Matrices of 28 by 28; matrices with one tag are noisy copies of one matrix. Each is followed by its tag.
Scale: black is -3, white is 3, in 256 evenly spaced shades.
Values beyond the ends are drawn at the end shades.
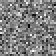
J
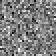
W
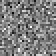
W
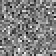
W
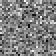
J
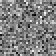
J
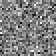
J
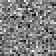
J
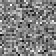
J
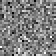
W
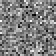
J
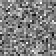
J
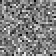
W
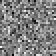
W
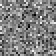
J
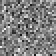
W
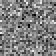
J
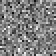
W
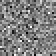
W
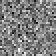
W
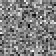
J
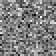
J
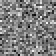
J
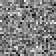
J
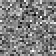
J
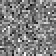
W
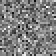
W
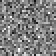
W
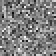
W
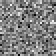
J
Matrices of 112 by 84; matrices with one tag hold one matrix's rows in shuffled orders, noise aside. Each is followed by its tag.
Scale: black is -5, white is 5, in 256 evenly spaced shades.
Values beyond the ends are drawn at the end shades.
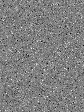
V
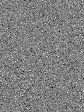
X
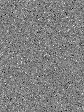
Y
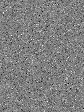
V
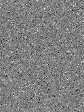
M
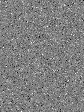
V
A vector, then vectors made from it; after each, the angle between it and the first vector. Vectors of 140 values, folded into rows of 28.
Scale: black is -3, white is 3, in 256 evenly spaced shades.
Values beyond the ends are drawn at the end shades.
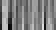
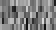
orthogonal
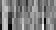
nearly parallel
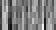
nearly parallel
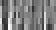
nearly opposite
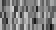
partly opposed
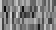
partly opposed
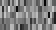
orthogonal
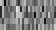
orthogonal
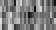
partly opposed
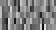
partly opposed
